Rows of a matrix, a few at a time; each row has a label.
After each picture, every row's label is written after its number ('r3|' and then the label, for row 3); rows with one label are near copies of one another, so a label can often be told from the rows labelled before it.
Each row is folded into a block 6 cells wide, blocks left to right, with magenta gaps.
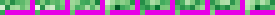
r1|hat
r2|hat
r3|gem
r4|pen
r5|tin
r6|tin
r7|tin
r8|pen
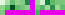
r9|pen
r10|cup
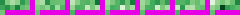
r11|tin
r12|cup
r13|gem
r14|gem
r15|gem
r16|hat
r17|pen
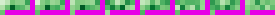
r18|pen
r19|pen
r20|pen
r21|tin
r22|pen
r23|hat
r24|tin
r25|cup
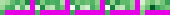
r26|gem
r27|hat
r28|hat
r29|hat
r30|pen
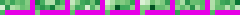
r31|hat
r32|tin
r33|gem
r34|pen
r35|pen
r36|cup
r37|gem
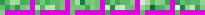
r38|tin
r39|hat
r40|cup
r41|hat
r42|pen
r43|hat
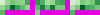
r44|pen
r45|tin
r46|pen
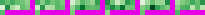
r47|hat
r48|hat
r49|pen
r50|tin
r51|pen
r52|gem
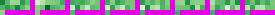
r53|tin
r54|pen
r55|hat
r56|hat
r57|hat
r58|cup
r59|gem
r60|hat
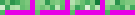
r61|hat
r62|cup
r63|gem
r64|cup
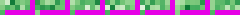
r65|cup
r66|tin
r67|gem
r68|hat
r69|hat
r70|pen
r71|gem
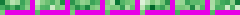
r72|tin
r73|gem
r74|tin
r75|cup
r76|pen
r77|cup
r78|gem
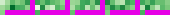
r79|pen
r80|hat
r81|gem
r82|tin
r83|hat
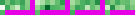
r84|hat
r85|pen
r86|gem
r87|hat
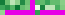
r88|tin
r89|hat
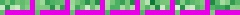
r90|hat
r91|cup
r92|gem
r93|gem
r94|cup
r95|hat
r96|tin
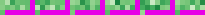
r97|cup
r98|hat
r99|cup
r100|cup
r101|tin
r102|gem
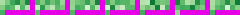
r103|gem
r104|hat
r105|gem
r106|hat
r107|cup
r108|tin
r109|gem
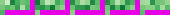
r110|cup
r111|tin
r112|tin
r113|tin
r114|cup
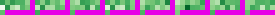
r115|hat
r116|hat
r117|cup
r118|hat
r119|gem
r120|pen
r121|cup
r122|gem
